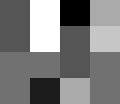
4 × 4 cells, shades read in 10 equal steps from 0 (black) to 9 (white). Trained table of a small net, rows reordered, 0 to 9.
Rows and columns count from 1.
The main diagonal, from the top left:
3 9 3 4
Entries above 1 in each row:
3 4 4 3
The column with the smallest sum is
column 3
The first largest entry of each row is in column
2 2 1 3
